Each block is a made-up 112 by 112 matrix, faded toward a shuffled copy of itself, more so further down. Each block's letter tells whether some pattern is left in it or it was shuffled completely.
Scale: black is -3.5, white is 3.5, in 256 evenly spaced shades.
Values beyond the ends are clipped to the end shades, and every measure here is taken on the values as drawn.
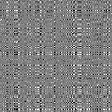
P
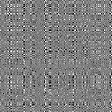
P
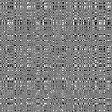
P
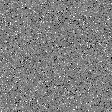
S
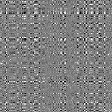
P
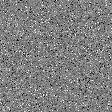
S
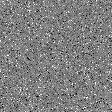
S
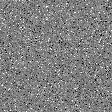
S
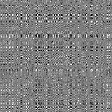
P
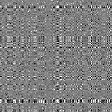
P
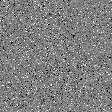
S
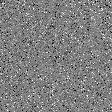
S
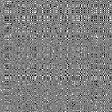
P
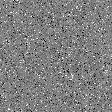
S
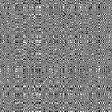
P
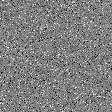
S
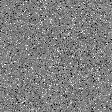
S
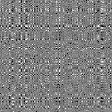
P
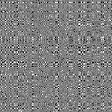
P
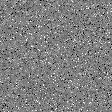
S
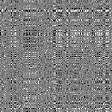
P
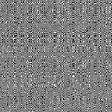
P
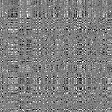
P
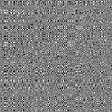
P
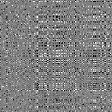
P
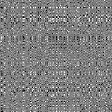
P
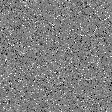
S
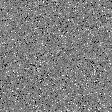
S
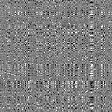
P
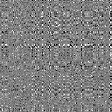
P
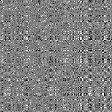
P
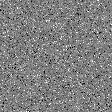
S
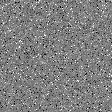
S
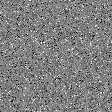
S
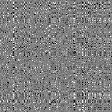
P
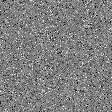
S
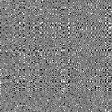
P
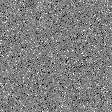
S
